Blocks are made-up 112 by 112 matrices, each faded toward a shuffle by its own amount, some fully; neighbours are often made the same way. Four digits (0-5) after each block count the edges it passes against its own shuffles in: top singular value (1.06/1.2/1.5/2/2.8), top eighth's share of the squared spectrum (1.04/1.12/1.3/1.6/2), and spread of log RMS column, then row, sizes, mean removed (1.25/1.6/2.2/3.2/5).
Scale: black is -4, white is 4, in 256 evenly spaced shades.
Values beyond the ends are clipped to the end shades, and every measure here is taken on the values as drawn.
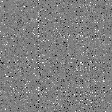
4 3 2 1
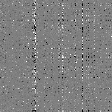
4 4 3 2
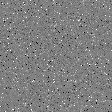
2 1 0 0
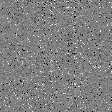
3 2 2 1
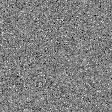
0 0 0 0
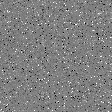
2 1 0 0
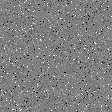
0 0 0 0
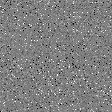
3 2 0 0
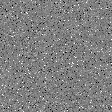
2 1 0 0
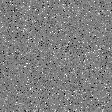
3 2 0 0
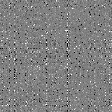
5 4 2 2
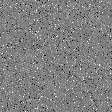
0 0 0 0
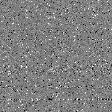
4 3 1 2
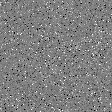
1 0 0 0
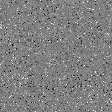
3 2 0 1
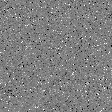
1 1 0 0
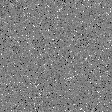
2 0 0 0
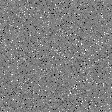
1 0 0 0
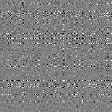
5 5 3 4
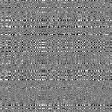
5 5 3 4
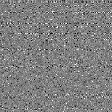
4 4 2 3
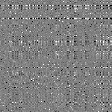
5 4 2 3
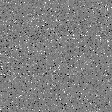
3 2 0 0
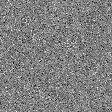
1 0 0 0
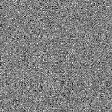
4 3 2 2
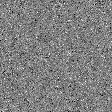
1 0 0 0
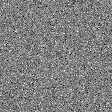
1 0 0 0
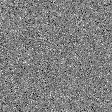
1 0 0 0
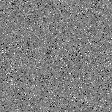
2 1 0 0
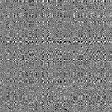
5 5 3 4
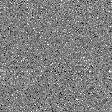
3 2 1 1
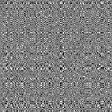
5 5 3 4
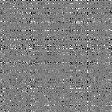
4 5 3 4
